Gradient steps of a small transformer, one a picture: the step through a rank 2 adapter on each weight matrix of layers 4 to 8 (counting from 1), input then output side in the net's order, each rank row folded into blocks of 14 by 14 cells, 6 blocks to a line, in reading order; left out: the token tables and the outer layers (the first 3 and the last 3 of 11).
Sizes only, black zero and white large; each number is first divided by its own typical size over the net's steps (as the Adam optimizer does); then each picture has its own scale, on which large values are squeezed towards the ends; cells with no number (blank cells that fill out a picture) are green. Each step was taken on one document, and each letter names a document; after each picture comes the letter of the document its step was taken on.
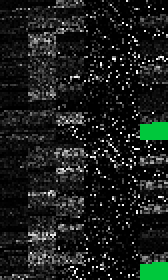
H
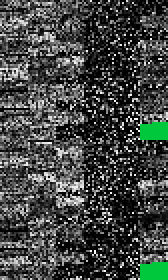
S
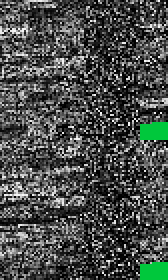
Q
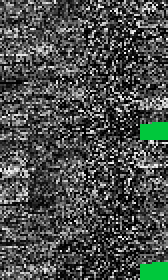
Q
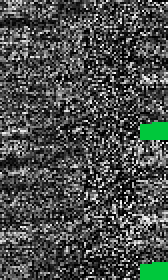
Q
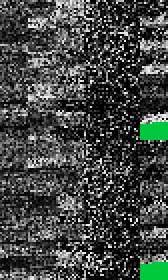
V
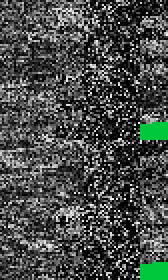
V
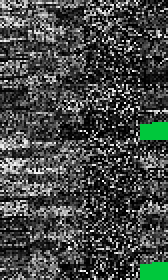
S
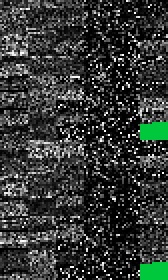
H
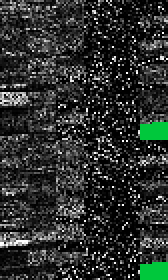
H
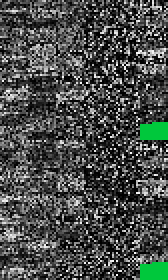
Q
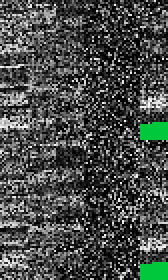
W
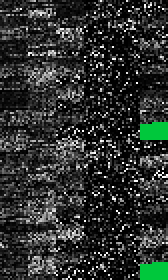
H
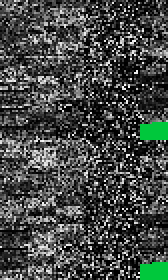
V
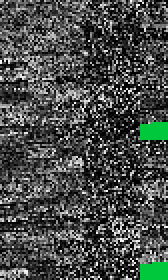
Q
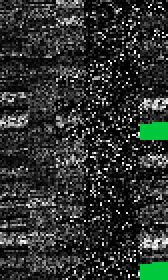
H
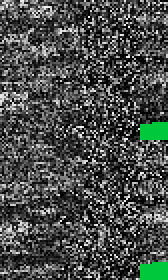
Q
